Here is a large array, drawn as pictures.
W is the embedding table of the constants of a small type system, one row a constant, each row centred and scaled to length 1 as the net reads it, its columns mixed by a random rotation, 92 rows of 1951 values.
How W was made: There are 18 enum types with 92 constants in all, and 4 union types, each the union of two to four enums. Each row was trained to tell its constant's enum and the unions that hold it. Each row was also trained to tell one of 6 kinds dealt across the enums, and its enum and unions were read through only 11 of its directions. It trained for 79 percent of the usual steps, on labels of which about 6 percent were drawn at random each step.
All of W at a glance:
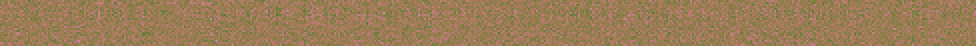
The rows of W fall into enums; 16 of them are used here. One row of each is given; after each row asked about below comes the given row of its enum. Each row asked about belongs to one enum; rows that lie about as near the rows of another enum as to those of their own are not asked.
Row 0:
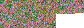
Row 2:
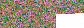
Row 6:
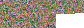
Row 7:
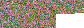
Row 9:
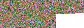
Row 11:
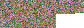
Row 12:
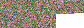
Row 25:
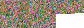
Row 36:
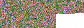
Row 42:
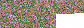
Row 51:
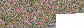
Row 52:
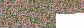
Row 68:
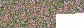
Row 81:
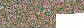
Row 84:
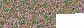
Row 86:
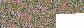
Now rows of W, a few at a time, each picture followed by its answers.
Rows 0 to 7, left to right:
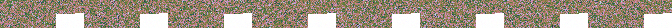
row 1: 25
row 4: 0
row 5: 11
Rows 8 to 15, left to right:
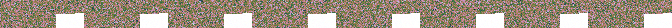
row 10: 36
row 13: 2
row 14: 81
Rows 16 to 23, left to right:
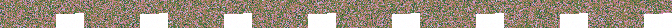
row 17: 12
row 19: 68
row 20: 36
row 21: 84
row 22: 11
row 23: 11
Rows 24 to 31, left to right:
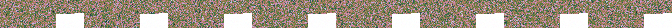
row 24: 25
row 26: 51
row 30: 84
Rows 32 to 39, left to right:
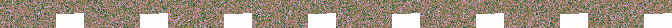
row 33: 9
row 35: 51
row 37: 2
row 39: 12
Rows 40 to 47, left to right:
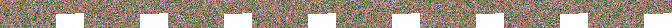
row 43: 51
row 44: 2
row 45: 11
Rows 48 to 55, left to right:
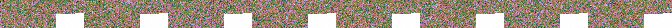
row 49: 2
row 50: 0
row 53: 11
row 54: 51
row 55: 84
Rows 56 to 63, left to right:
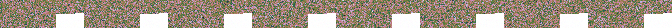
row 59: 25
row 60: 11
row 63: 84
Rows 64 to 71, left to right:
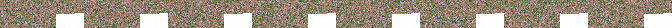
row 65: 2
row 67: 36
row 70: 0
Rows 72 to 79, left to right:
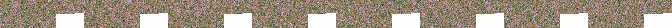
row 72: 0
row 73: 2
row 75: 25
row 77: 25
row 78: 84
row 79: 51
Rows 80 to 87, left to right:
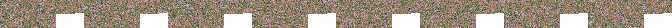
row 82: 81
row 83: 84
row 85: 36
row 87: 86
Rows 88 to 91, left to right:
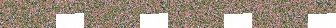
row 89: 12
